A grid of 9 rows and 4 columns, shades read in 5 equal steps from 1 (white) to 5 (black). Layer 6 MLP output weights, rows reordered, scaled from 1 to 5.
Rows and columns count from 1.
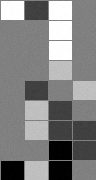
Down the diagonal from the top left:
1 3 1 3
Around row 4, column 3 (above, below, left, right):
1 3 3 3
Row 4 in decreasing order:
3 3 3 2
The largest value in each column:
5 4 5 4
